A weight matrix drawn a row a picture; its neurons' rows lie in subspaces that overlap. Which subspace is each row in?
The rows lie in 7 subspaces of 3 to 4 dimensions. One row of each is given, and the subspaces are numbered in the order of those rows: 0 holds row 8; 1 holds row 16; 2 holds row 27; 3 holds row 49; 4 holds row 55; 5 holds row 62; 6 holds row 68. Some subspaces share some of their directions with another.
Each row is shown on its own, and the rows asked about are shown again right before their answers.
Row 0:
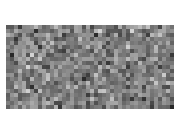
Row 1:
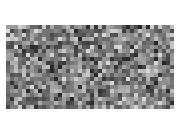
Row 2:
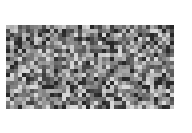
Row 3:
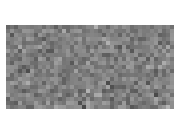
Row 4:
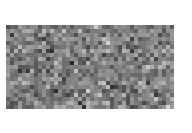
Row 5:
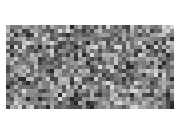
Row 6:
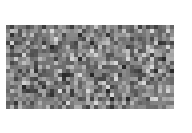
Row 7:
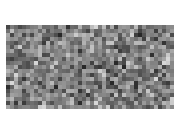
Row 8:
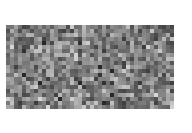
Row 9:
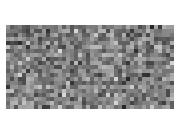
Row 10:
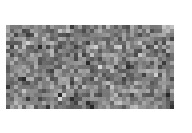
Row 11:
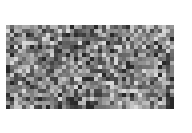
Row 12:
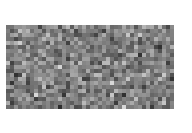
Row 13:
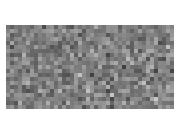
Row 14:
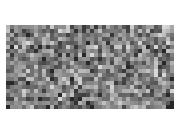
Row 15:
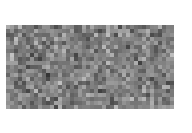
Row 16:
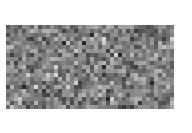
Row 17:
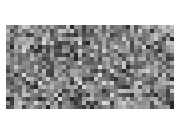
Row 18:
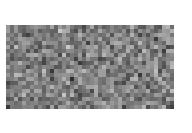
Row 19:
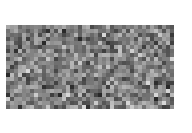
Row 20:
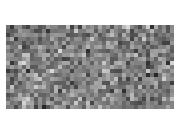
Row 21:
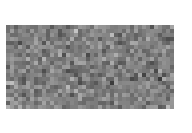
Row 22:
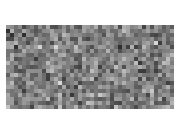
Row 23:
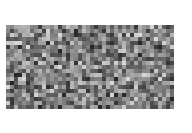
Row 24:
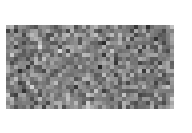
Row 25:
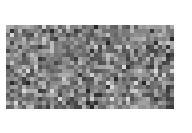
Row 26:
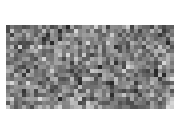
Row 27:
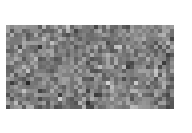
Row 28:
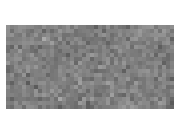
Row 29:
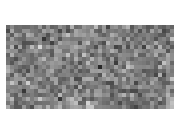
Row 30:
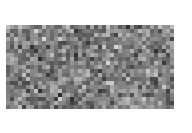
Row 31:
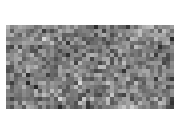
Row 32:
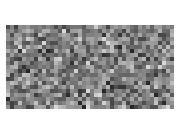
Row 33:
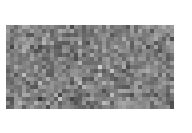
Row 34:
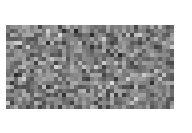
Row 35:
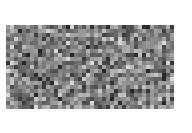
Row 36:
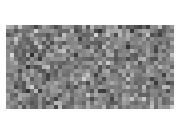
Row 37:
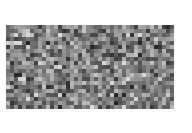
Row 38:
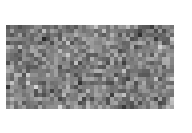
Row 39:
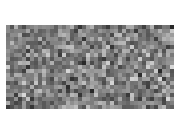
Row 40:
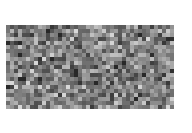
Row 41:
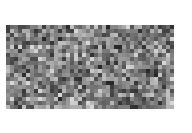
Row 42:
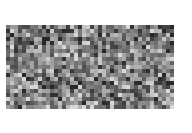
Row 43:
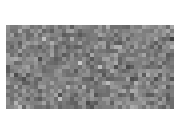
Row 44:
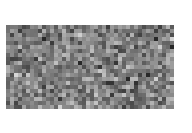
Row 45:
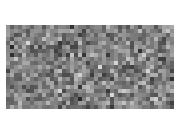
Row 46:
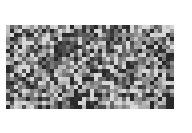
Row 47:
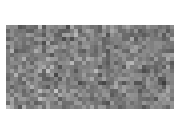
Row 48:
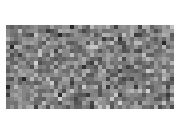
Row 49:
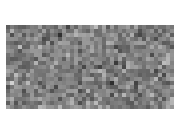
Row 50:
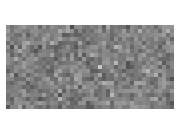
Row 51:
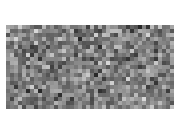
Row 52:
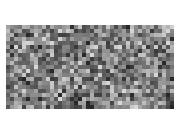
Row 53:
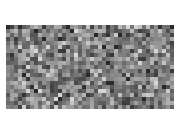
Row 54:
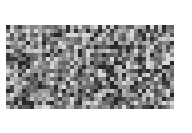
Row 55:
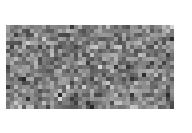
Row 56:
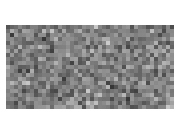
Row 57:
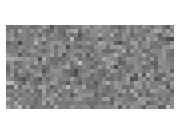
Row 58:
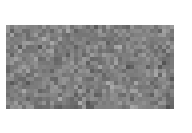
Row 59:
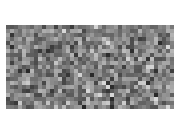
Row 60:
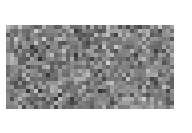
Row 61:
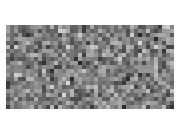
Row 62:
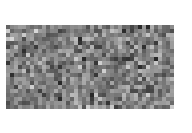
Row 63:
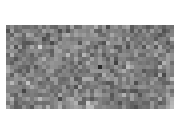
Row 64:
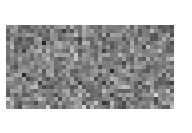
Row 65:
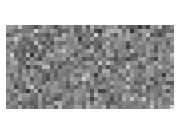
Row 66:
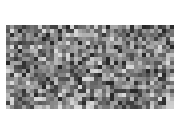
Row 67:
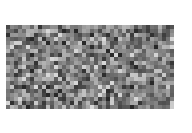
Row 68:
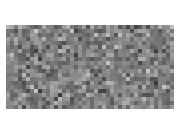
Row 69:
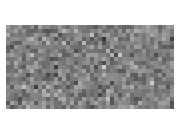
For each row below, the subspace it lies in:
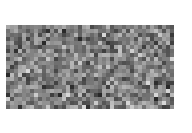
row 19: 0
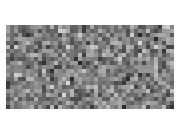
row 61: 4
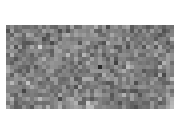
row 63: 6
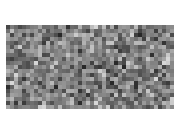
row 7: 3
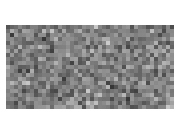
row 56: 2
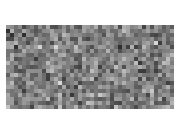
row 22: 5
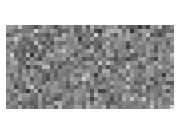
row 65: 5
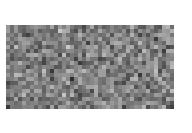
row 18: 4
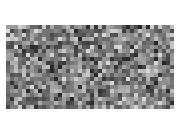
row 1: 5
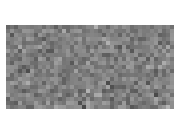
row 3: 2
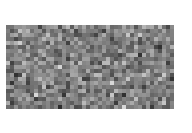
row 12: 3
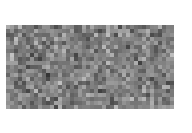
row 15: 5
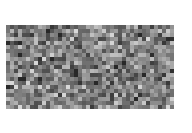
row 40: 4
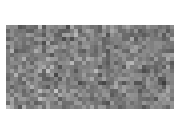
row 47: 2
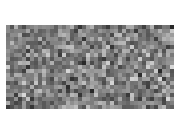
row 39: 4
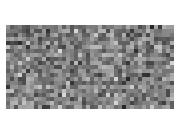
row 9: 3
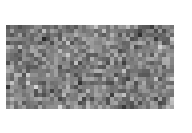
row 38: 1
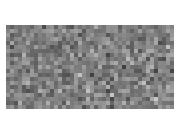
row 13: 2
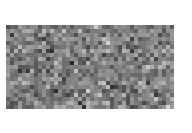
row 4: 2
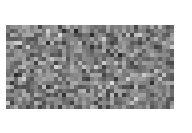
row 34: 1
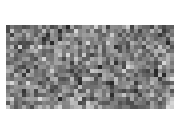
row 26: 4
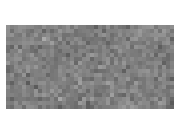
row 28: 1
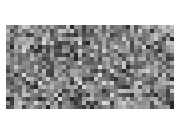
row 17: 0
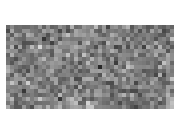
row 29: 6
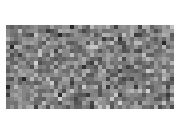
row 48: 3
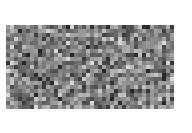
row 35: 3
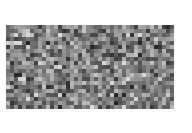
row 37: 3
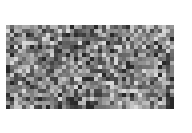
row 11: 6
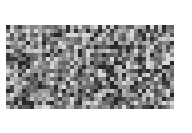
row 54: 3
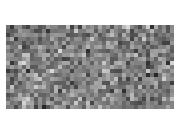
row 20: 3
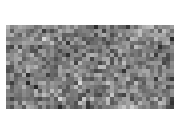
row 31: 1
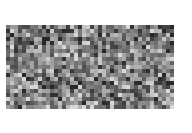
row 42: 0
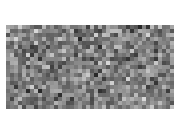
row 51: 5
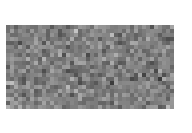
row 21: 4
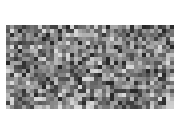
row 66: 3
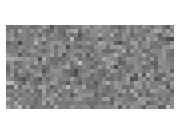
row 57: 4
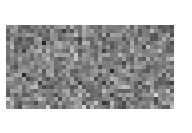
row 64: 0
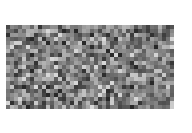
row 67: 1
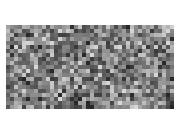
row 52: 3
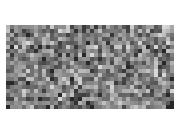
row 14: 4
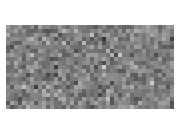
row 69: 1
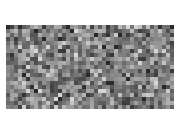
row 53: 6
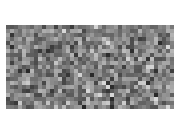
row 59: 2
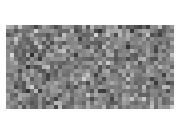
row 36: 6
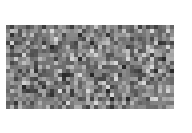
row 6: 2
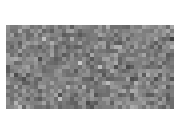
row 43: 4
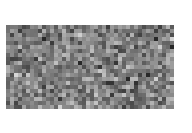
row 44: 4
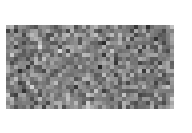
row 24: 6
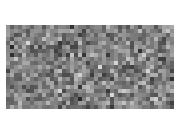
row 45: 2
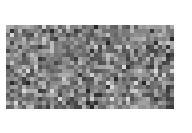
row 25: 2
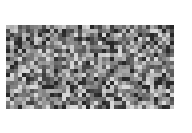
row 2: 0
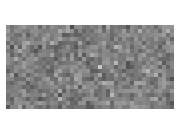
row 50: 2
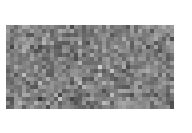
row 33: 0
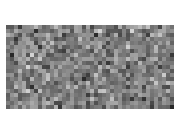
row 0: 6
